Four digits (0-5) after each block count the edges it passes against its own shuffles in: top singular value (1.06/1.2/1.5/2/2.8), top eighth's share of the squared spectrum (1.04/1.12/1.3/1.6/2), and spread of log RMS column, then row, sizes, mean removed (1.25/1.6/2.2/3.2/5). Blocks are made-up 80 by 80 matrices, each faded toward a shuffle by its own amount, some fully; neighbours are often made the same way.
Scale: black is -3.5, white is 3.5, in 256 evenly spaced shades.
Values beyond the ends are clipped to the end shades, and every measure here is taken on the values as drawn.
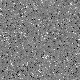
0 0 0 0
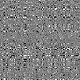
4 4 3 3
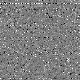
3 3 0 2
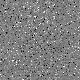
1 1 0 0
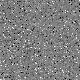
2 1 0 0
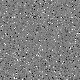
2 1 0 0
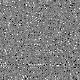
3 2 0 1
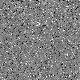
0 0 0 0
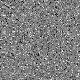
3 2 1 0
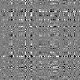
5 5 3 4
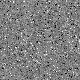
0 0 0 0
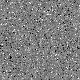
0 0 0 0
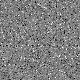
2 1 0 0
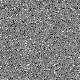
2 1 0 1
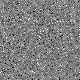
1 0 0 0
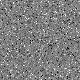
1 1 0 0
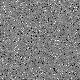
1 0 0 0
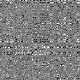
4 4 2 3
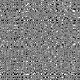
4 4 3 3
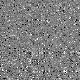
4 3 1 2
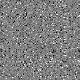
4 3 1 2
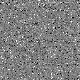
3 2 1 1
